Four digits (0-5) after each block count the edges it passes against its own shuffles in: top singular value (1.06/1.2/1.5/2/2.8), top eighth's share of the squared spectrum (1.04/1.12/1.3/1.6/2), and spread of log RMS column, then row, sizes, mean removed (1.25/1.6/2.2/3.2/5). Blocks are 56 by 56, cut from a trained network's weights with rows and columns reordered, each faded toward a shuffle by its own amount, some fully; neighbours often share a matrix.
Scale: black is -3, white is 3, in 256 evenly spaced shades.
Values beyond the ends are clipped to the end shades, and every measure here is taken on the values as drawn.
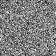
0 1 0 0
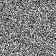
0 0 0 0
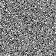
0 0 0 0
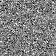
0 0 0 0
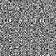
3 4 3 2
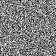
0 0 0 0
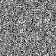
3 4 1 2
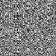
3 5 3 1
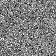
0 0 0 0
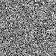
2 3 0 0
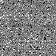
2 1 1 0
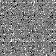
2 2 2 0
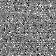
2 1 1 0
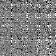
3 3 3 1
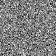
2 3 1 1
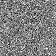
1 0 0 0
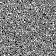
1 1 0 0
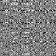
3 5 2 3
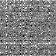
3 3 3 1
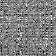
3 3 3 0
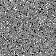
0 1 0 0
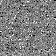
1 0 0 0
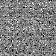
2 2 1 0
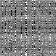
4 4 4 0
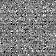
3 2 2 0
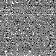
2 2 2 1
